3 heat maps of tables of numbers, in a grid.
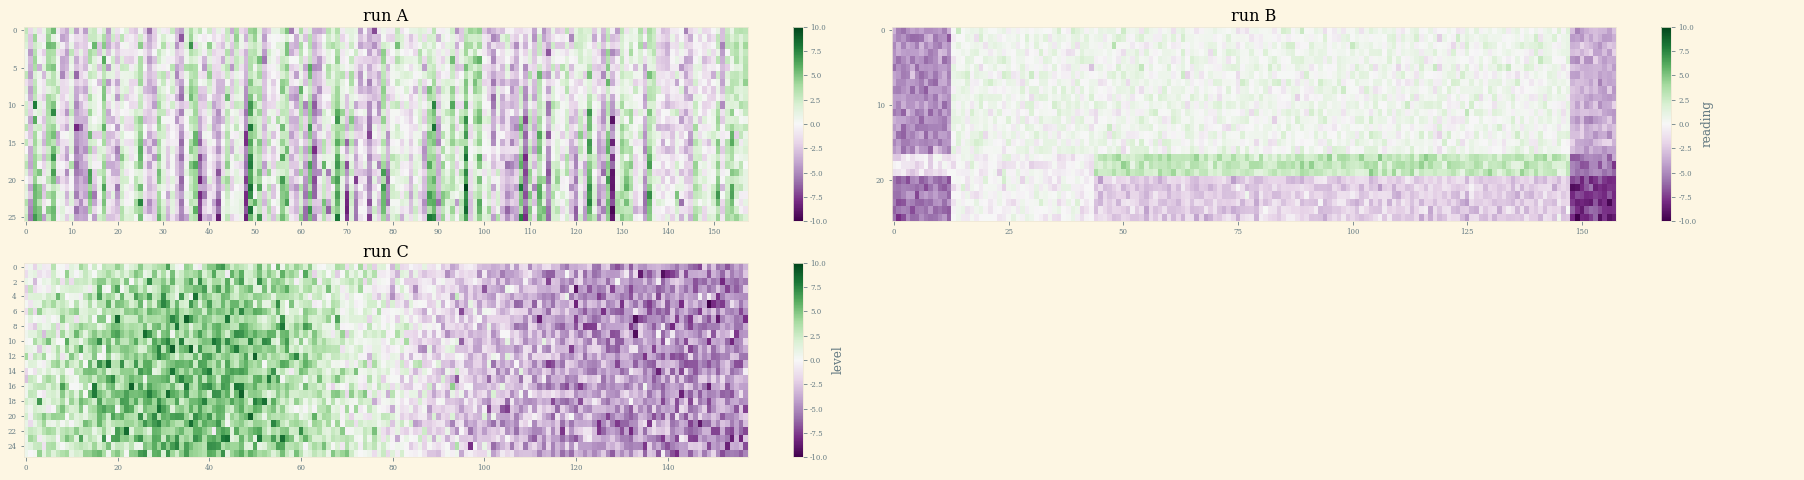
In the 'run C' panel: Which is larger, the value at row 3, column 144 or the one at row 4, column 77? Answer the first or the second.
the second
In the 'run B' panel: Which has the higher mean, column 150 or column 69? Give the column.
69
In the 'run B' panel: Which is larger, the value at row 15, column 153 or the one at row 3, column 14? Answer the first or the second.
the second
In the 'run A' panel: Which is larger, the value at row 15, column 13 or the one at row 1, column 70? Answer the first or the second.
the second
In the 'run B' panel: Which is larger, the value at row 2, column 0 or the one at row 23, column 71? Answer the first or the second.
the second
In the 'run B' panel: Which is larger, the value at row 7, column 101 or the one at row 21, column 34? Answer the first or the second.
the first
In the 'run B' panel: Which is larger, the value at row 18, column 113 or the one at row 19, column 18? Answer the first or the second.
the first
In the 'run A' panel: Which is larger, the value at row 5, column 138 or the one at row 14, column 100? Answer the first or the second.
the second
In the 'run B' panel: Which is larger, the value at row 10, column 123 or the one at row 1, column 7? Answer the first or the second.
the first
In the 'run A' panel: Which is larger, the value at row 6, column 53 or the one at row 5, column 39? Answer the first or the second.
the first
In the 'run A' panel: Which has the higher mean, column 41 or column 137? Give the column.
137
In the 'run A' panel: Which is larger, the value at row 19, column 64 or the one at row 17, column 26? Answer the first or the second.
the second
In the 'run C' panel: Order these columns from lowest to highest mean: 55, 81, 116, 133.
133, 116, 81, 55
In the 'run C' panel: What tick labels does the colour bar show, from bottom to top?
-10.0, -7.5, -5.0, -2.5, 0.0, 2.5, 5.0, 7.5, 10.0
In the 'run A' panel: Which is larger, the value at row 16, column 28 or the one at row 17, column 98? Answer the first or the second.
the second
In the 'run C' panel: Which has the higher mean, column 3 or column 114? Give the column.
3
